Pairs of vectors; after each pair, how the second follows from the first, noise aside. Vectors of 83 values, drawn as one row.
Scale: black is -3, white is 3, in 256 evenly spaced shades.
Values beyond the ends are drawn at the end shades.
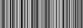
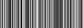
sign-scrambled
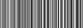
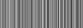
shrunk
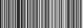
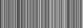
shrunk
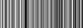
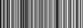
reversed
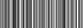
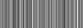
shrunk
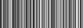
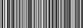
reversed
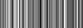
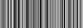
sign-scrambled
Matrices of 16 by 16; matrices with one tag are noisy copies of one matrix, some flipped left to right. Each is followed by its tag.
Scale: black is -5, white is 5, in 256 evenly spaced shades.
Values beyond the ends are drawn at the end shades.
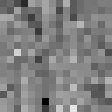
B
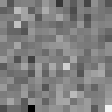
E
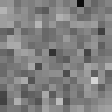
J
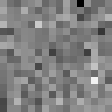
J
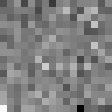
E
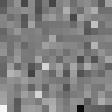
E
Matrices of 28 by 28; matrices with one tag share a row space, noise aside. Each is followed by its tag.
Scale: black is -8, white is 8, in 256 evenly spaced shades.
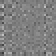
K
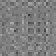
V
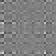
K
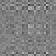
V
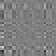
K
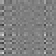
K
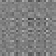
V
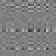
V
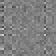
K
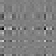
K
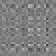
V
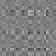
V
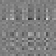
V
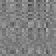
V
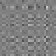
V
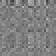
V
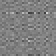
V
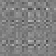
V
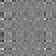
K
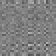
V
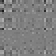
K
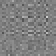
V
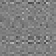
V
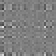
K
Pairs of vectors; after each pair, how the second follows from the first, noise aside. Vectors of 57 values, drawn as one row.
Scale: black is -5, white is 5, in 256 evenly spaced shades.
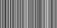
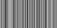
sign-scrambled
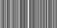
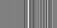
partly zeroed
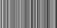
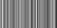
copied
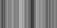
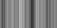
copied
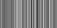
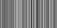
copied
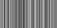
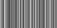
sign-scrambled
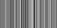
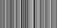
copied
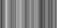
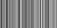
sign-scrambled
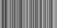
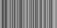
copied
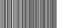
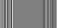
partly zeroed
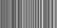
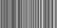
copied
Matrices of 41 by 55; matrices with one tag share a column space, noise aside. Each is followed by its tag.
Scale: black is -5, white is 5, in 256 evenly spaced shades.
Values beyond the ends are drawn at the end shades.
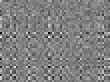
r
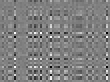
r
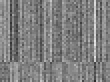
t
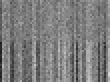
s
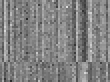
t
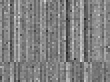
t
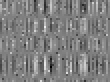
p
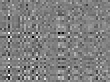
r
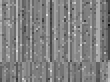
t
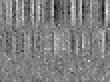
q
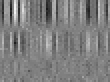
q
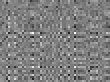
r
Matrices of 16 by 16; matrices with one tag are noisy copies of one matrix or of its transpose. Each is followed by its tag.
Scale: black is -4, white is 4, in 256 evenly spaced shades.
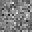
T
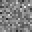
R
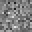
T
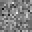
T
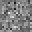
T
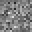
T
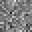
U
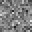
U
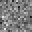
R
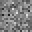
T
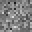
T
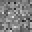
T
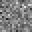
R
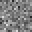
R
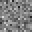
R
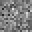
T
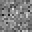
T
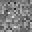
T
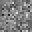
T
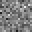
R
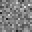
R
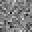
U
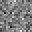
U
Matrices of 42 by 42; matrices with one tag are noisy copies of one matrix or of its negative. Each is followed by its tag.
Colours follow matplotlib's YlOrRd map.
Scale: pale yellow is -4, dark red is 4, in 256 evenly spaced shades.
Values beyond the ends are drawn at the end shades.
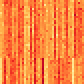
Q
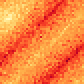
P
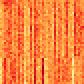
Q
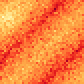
P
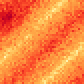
P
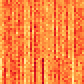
Q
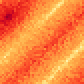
P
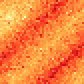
P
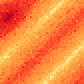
P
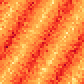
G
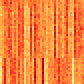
Q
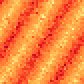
G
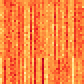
Q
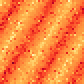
G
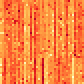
Q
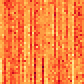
Q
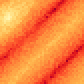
P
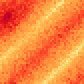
P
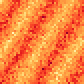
G
